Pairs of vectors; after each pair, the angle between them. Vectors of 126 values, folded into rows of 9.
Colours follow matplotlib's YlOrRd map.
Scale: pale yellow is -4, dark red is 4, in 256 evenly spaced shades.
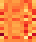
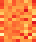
nearly opposite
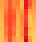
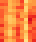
nearly opposite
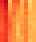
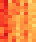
nearly parallel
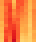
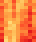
nearly opposite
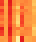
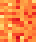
partly opposed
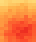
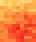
nearly parallel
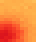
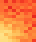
nearly opposite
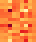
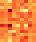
nearly parallel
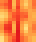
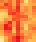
nearly parallel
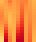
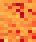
orthogonal
